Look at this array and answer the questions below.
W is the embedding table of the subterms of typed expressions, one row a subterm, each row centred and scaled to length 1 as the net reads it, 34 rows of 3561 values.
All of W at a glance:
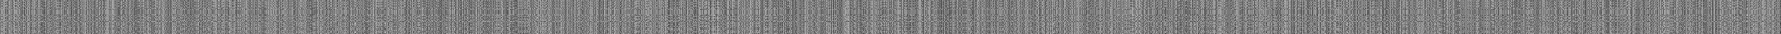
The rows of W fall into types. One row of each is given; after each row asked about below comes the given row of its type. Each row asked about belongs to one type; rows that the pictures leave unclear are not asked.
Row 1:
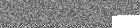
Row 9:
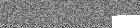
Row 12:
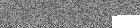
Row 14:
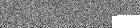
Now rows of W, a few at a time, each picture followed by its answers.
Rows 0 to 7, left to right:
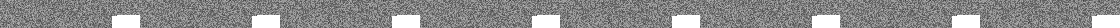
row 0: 1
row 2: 12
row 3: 1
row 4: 12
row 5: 1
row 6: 1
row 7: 12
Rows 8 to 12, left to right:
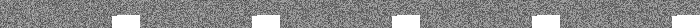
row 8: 14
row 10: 12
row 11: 12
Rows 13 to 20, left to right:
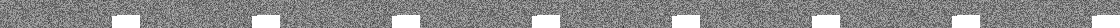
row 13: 12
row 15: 9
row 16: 1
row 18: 12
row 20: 9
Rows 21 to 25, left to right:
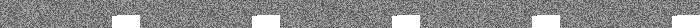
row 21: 14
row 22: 1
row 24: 9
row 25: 1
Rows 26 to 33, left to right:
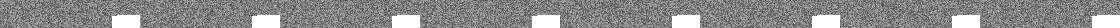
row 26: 12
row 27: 1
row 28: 9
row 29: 9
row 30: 12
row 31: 1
